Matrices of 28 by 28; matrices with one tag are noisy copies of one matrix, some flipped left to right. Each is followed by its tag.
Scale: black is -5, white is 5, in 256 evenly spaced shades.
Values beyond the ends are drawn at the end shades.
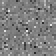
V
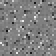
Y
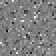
Y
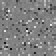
V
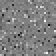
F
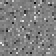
Y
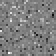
F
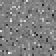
F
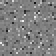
Y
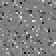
Y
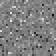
F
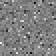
Y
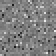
F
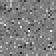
V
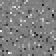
F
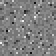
Y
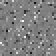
Y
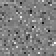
Y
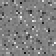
Y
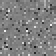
V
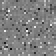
V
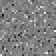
F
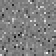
F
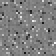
Y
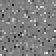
F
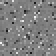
Y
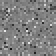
V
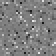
Y
